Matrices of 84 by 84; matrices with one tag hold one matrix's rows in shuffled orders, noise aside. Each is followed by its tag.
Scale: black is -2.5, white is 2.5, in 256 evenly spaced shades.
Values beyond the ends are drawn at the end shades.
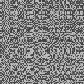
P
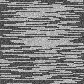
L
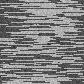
L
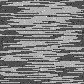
L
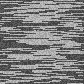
L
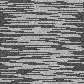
L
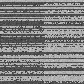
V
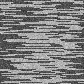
L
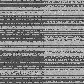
V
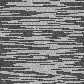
L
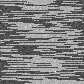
L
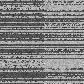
V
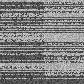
V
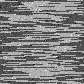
L
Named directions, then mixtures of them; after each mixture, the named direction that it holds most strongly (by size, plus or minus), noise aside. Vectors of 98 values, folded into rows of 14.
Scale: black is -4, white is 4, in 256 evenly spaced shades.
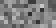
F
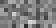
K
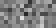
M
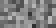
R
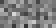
K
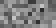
F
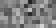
F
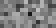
R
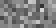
F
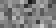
F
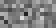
M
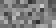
F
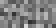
K
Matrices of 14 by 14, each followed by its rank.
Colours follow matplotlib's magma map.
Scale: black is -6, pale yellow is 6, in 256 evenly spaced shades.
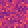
full rank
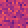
full rank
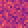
full rank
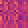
three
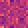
three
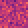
full rank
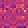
three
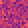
full rank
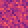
full rank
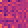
three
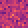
full rank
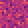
full rank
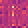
three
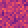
full rank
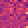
three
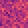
full rank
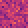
full rank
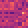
three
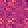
three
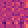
three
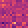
three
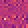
three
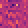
three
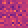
three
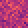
full rank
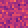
full rank
